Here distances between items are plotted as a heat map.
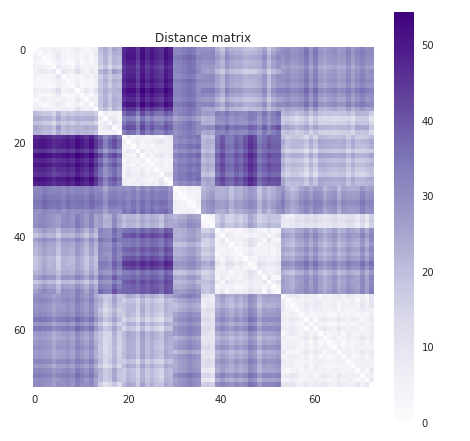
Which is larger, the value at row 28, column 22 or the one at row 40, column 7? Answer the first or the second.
the second
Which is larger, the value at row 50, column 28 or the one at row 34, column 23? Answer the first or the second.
the first
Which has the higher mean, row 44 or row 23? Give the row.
23
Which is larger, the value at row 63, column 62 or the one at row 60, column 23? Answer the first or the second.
the second
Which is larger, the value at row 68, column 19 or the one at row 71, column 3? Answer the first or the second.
the second
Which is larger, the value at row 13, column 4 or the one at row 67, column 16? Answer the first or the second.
the second
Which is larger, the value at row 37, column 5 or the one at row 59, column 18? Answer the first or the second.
the first
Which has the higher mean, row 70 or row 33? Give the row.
33
